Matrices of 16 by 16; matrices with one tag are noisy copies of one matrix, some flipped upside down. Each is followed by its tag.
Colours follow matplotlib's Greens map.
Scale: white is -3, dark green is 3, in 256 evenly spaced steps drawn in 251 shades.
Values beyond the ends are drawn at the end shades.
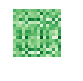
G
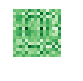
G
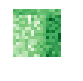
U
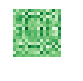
G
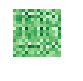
G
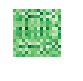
G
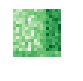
U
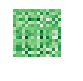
G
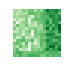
U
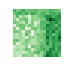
U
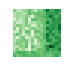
U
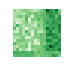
U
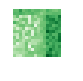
U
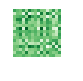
G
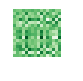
G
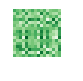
G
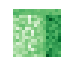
U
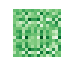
G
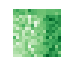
U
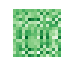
G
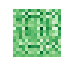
G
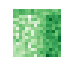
U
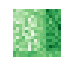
U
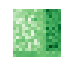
U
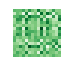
G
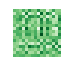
G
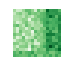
U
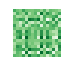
G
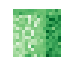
U
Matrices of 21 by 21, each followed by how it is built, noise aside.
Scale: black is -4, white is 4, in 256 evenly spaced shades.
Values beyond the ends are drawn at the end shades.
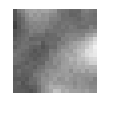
smooth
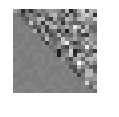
upper triangular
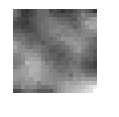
smooth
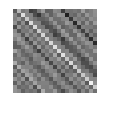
Toeplitz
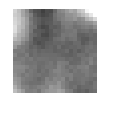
smooth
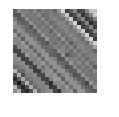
Toeplitz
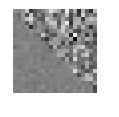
upper triangular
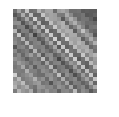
Toeplitz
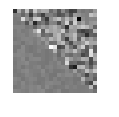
upper triangular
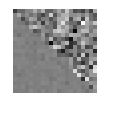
upper triangular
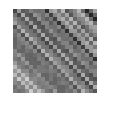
Toeplitz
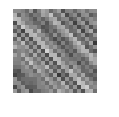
Toeplitz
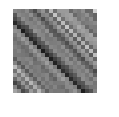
Toeplitz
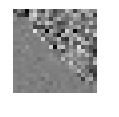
upper triangular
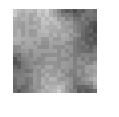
smooth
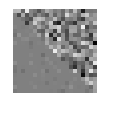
upper triangular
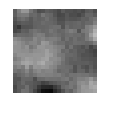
smooth
